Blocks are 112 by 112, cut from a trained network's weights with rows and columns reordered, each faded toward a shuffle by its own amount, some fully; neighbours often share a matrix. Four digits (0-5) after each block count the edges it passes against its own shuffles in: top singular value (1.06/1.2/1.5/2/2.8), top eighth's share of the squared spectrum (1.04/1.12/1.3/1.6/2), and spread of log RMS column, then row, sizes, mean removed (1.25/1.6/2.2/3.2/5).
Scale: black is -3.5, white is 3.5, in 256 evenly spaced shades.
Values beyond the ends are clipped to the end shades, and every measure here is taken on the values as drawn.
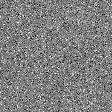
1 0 0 0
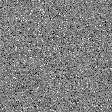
3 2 0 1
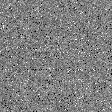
2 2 0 1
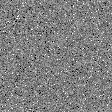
1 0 0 0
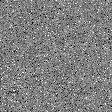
0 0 0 0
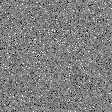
0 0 0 0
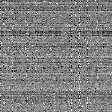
4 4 3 2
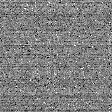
3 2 1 0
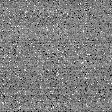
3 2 2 0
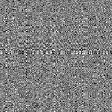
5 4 2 3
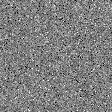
2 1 0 0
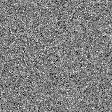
0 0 0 0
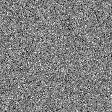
1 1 0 0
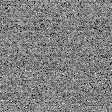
2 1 0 0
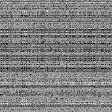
5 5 3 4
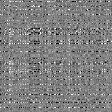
4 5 2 4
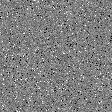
0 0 0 0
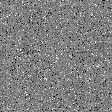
1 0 0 0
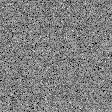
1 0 0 0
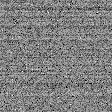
3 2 0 1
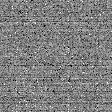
3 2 1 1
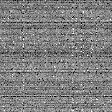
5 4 2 2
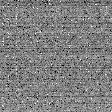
3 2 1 1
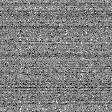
4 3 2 2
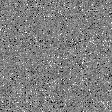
2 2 0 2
